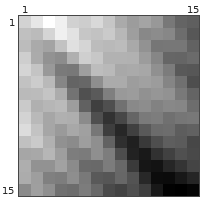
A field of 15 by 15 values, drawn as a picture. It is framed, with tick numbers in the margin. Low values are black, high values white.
The halves do not mirror each other. There is an overall slope up to the top left. The grain runs diagonally down to the right. No lone cell stands out from its neighbours. The ninth with the lowest average is the bottom right.
